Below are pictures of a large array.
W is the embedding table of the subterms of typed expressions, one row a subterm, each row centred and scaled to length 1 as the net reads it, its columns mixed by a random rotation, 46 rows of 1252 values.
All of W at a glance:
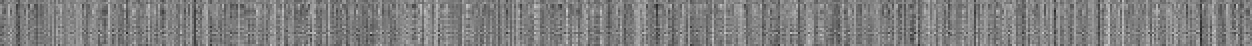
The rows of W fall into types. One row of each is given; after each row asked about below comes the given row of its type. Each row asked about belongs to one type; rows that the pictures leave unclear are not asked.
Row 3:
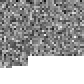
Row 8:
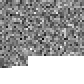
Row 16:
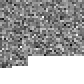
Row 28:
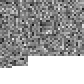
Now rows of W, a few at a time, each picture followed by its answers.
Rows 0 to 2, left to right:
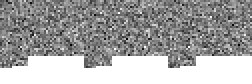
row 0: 16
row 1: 8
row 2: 16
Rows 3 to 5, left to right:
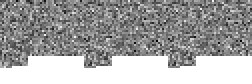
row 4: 28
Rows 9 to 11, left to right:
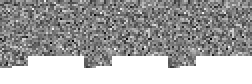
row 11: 8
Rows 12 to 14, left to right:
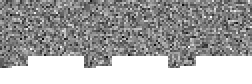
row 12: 8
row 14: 16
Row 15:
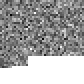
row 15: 8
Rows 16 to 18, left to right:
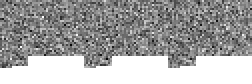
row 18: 3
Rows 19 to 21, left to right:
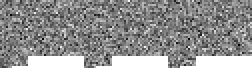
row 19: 8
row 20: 8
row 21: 16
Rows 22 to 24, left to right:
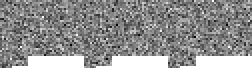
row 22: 16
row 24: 28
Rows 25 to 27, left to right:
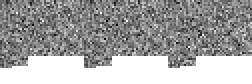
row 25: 8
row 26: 8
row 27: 16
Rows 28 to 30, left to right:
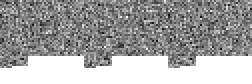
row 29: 16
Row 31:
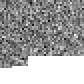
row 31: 3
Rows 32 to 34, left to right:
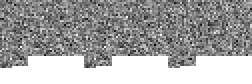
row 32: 16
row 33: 16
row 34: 28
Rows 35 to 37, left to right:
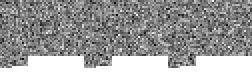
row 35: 28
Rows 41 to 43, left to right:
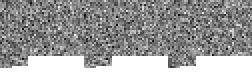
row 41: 3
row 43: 8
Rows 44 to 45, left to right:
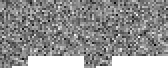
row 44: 3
